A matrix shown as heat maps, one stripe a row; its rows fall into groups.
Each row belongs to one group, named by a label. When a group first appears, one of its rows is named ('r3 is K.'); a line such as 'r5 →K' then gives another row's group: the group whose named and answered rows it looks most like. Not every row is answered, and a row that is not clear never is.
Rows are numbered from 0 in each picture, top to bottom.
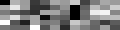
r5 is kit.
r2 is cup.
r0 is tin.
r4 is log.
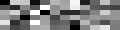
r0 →tin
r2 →kit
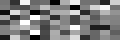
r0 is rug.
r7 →tin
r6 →kit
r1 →cup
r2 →tin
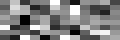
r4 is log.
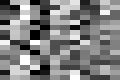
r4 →tin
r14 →tin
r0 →tin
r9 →log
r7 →tin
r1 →rug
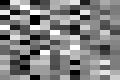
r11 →log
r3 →tin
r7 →tin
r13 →log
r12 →cup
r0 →tin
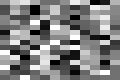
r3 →cup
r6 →tin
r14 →cup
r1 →cup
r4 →kit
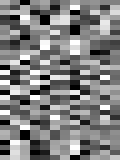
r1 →rug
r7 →log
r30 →tin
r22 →log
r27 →log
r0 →log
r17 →kit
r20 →log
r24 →tin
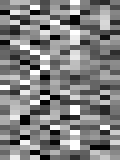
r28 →rug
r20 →kit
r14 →kit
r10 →kit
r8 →tin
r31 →kit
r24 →log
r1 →kit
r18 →rug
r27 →log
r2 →tin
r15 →kit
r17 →log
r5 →rug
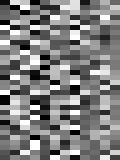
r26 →cup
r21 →kit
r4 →tin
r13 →rug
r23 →kit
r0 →tin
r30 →rug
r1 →rug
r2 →log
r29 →kit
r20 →tin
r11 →kit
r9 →log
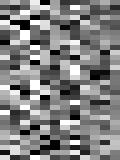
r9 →kit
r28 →rug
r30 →tin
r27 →kit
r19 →kit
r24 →rug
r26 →log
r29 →kit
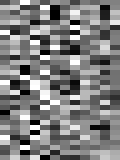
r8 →kit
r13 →log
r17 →cup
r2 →rug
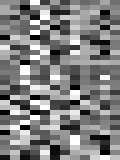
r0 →kit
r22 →tin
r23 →kit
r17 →cup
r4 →kit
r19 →tin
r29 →rug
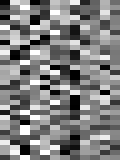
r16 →cup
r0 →tin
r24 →log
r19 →cup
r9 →log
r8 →tin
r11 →cup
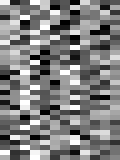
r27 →tin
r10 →kit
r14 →rug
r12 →kit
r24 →kit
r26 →cup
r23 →log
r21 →rug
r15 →tin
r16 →rug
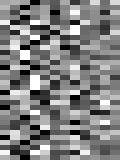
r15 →kit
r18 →tin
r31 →log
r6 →rug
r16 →cup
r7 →kit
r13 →tin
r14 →log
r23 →log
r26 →kit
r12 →log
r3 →log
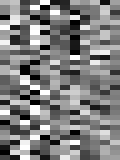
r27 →kit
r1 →kit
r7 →cup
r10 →cup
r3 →tin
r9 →kit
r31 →rug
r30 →tin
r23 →log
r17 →kit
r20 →tin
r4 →kit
